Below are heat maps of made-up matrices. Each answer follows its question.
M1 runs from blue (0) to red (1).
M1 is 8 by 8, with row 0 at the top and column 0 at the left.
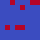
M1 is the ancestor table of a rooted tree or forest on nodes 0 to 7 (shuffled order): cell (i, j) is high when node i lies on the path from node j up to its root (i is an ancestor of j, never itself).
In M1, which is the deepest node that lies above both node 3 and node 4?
5
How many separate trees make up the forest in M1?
2
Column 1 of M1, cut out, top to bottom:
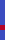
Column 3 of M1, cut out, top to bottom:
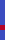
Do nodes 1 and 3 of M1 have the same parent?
yes
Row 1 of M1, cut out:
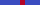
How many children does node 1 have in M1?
1
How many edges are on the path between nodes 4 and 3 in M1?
3
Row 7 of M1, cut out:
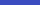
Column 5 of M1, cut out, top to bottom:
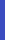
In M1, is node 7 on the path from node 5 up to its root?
no
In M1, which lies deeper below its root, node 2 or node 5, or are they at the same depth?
node 2
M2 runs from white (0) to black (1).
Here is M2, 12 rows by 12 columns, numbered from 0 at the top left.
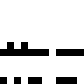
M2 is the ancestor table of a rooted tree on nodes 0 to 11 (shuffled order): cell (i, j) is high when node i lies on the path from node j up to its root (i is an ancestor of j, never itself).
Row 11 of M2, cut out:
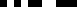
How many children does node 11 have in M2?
7
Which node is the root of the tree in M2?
7
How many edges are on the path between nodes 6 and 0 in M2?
3
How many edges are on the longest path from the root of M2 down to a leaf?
2
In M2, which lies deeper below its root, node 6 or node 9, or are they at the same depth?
node 9
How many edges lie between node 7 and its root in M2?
0
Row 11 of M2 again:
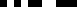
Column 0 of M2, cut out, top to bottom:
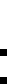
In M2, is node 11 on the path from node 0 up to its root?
yes
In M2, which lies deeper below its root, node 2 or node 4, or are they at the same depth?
the same depth
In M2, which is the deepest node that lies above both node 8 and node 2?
11
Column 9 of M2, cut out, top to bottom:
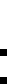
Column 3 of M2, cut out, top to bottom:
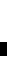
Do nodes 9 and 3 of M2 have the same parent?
no
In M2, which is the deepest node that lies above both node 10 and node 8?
11
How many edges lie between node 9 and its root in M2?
2
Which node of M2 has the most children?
11
